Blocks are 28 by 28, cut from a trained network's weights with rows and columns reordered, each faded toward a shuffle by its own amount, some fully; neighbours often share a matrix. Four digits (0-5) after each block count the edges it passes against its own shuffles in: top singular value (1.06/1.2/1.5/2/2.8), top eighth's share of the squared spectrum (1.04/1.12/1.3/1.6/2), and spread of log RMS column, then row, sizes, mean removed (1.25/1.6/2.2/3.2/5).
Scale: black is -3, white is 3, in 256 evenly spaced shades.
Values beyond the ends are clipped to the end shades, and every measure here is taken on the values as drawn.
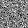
0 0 0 0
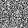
0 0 0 0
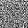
3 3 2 0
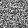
0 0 0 0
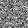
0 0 0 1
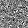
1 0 0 0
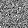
0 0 0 0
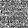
1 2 0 0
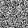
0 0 0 0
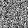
1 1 0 0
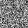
0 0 0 0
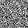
0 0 0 0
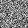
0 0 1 0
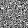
0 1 0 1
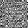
3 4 2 0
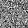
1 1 1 0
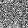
2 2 1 0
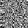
3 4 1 0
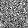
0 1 0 0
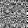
3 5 1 1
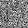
0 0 0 1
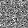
1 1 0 0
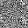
2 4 1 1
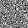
2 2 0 0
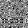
3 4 0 2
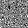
0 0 0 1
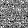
1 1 0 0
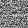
1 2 0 0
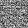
1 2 0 0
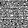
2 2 0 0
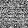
2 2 0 0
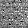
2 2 1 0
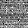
3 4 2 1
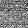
2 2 0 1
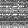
4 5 0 3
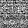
3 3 0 0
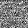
1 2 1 0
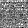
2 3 0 1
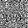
2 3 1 1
